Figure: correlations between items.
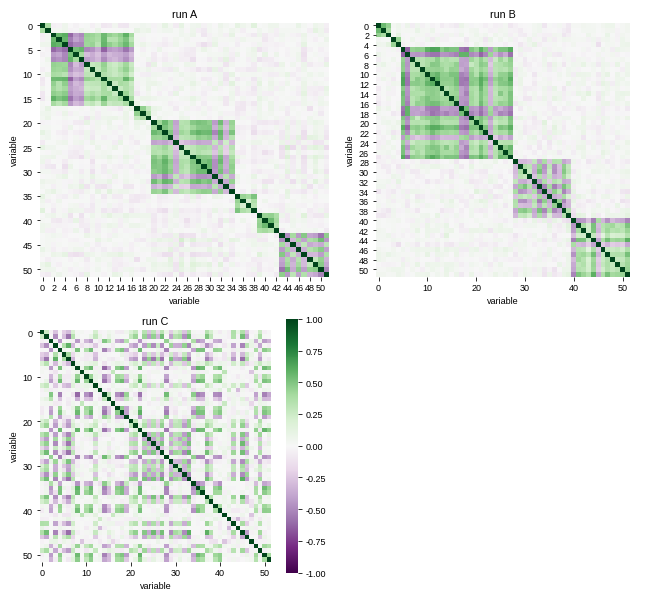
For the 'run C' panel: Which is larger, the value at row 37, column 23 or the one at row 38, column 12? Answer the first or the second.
the first
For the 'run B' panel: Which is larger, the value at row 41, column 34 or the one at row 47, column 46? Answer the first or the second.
the second
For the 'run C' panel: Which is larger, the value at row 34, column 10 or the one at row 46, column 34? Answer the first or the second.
the second
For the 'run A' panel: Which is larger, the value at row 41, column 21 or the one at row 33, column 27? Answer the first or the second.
the first
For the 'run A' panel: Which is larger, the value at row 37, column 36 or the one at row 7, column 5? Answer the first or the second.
the second
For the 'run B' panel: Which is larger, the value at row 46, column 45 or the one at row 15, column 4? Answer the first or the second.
the second
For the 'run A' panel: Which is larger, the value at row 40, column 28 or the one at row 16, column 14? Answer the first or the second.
the second
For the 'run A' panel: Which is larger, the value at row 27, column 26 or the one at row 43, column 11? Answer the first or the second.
the first
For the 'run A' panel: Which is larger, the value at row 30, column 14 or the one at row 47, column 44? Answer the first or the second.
the first
